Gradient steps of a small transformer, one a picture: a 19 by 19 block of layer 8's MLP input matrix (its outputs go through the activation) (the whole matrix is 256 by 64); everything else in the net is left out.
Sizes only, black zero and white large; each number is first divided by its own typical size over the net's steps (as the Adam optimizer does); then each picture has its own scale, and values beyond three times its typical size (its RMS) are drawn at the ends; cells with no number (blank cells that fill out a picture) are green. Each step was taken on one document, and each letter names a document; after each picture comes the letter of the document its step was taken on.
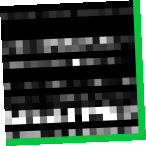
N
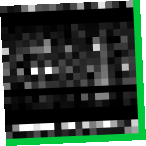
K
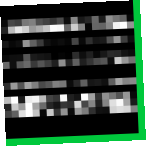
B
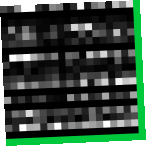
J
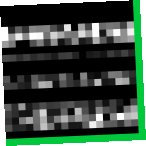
J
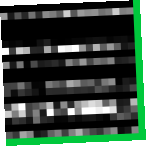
N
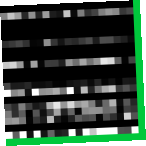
N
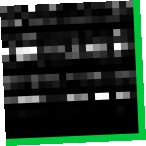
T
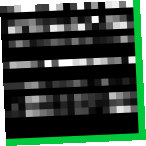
B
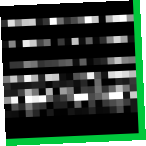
B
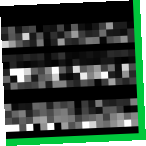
J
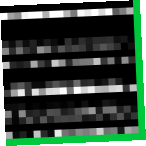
N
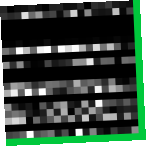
N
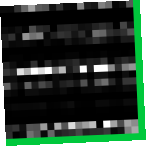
K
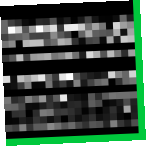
J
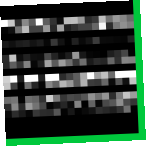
B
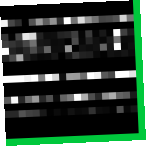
T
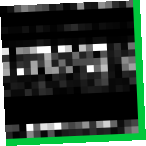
K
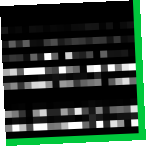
J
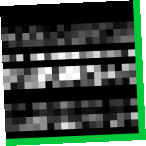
J
